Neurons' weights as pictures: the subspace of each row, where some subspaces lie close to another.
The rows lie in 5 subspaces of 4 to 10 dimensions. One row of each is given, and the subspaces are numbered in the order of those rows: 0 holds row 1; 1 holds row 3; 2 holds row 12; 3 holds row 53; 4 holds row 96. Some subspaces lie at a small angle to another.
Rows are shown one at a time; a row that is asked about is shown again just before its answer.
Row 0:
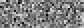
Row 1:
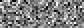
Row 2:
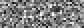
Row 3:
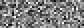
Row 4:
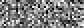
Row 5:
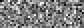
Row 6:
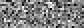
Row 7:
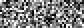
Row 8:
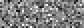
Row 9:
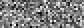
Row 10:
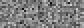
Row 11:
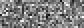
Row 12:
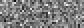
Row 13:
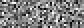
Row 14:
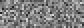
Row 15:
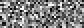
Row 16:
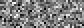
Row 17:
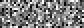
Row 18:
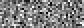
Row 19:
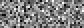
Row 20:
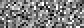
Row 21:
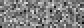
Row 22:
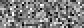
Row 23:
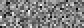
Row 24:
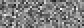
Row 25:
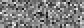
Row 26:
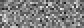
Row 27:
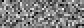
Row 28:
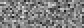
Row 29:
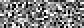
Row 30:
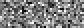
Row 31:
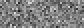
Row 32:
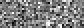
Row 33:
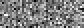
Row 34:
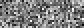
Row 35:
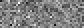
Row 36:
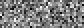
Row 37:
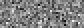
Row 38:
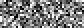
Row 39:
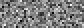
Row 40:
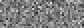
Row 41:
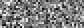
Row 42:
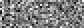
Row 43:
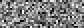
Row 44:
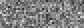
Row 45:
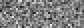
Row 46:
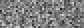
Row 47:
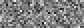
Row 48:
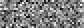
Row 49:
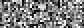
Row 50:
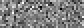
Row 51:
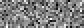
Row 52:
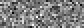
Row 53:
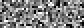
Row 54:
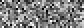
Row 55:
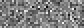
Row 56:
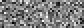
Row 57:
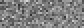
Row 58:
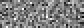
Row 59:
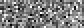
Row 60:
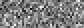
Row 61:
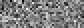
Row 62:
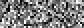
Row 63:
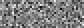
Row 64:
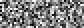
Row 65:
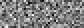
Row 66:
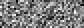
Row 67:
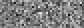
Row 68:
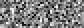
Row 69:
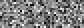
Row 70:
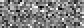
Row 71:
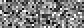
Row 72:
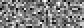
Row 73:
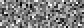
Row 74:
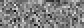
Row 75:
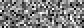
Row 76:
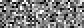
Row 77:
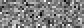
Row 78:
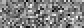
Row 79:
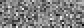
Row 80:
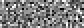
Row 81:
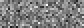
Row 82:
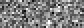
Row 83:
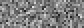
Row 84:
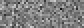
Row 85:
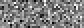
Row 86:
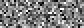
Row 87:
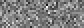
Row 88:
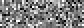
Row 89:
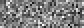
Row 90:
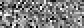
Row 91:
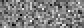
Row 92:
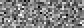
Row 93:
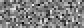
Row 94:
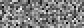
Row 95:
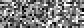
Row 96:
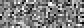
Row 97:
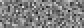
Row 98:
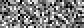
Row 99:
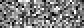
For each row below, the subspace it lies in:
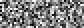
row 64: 2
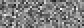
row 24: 1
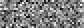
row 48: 0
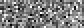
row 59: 4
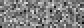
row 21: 3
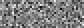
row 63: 1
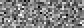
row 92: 4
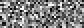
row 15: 2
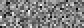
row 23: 4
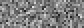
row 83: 3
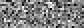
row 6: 4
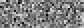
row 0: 0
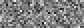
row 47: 4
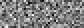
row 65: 0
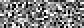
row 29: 3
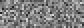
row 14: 2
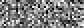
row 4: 3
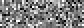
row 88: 3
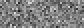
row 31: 0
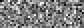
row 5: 0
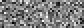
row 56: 0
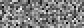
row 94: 0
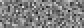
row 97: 3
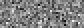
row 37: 3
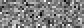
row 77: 4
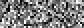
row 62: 3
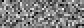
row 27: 3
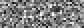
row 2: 2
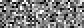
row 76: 0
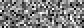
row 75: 0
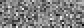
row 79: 2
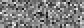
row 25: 1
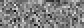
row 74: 0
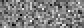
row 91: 3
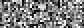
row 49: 3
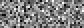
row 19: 0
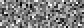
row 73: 3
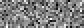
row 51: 0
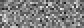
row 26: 0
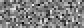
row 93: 3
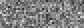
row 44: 2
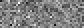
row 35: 0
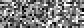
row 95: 2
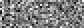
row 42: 0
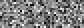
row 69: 4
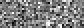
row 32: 2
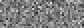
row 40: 3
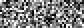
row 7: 2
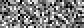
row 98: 3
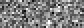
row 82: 2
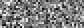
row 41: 2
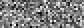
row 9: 1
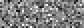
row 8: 0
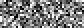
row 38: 4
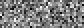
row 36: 1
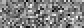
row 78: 4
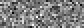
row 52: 2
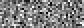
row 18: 4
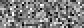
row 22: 3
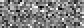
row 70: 0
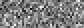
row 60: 3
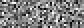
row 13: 3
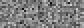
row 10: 2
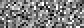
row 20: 0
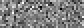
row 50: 1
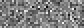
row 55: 1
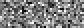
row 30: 4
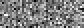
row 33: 3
